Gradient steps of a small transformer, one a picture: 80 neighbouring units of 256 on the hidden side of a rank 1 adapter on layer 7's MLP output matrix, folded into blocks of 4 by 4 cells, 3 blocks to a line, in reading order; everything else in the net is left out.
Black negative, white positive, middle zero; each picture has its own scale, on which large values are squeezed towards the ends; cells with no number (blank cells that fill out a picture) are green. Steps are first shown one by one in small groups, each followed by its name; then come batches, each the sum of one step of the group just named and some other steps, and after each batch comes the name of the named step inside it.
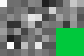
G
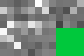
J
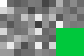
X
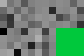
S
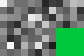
G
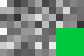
X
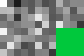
X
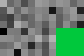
S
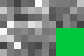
J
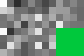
X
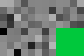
S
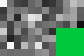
G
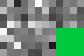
J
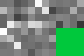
J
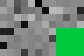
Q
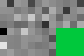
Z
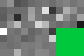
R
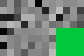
Q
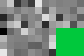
Z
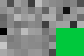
Z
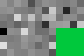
Z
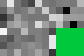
R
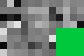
R
